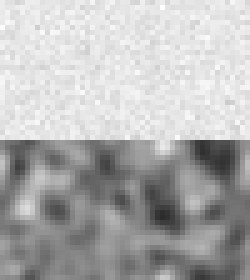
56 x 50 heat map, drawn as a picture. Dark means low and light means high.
It is made of 2 by 1 panels. Panel 1,1: very high, fine-grained, faint in contrast. Panel 2,1: middling, blotchy, strong in contrast.
